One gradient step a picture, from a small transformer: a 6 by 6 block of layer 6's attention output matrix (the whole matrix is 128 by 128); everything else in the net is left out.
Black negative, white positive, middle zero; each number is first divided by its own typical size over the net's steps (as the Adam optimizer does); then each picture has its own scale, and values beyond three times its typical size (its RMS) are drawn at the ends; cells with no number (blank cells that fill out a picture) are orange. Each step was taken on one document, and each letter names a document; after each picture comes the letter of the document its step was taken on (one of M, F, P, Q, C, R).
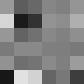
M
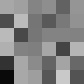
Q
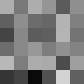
Q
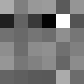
Q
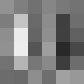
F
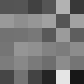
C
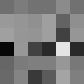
Q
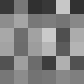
C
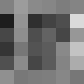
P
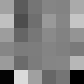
M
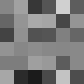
C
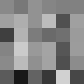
P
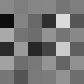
Q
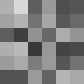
F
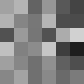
F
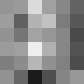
P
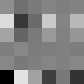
M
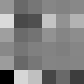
M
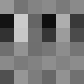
Q
